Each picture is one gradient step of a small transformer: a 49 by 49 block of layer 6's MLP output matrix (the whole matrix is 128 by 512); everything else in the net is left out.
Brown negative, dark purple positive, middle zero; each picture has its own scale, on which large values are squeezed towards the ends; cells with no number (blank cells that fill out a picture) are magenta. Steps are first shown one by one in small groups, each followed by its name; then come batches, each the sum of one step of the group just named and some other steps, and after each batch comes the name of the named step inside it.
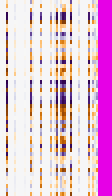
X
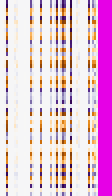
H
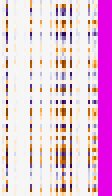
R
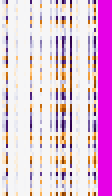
X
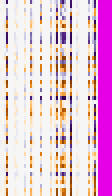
H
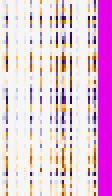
X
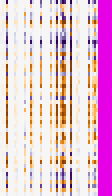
H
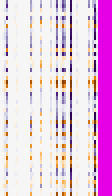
H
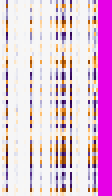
R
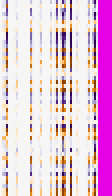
R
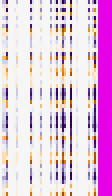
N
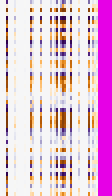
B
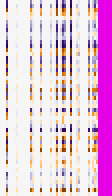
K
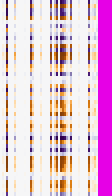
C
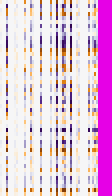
K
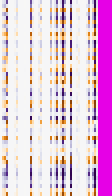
B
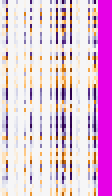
N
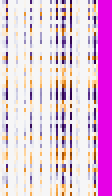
N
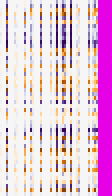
K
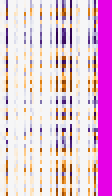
K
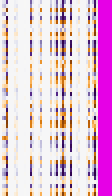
B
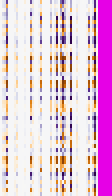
C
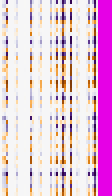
B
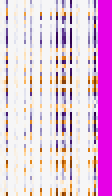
K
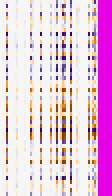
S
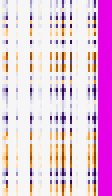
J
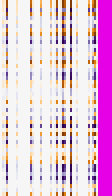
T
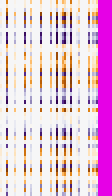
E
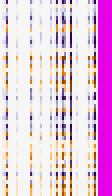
J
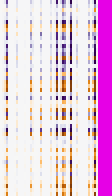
S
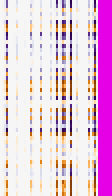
S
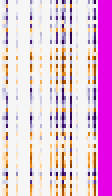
J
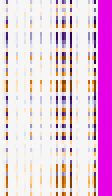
E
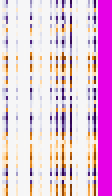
J
